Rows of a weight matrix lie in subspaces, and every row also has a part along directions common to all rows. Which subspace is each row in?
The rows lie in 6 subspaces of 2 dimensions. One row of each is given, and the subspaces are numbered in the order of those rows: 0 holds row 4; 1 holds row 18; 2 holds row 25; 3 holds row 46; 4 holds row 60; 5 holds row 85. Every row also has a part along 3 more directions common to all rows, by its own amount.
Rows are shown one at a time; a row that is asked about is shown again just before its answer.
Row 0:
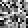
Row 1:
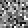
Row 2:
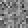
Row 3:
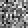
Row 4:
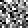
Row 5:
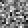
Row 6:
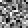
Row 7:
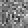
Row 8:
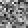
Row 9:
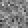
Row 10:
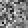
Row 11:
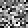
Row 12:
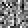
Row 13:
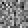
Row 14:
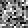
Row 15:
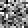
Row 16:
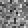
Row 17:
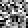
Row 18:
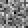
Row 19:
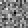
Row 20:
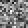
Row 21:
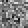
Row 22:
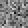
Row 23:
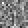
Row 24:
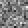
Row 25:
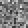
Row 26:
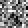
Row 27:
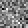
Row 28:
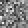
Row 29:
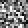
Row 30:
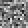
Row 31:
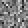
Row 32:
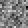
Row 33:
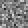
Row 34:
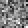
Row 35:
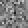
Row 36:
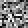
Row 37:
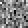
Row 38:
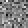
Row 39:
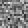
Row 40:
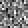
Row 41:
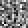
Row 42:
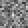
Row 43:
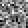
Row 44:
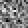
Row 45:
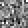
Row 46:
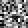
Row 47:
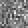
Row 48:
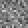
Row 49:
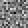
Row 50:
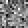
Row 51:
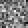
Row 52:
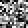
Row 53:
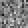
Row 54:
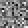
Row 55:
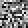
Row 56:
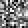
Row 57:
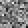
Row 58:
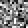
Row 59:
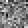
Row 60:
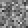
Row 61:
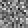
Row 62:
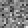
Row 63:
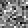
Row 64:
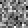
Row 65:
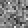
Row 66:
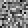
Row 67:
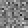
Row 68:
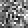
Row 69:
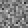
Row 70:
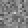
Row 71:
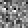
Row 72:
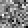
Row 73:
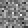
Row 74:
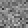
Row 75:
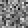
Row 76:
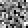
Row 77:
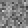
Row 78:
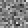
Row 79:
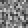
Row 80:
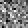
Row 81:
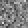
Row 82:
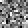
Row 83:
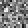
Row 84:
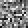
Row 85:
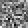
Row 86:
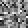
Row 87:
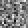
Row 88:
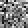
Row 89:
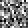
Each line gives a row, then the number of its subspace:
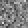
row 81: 2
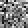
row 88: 1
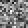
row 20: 2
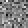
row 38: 1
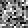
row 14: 4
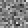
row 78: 5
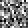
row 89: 3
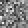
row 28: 2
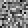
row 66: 5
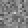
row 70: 3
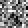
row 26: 4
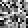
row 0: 3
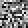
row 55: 5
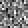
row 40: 5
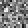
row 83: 4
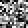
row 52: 2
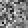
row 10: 2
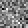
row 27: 5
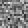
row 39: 5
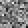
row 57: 2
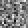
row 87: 2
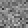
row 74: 5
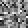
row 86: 3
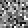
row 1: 4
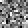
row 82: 0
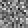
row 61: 3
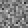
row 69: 5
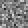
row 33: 5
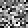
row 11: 5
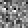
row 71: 0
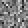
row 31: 3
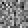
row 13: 3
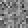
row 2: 3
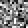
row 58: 2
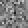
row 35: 2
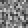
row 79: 0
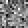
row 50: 1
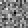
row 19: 5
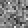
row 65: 4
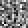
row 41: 2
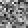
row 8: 2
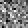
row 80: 0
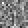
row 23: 3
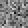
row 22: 1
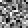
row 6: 0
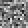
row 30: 5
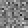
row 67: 4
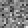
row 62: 0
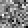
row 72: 2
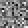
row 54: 4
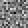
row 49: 5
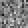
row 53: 3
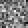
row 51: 0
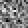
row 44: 0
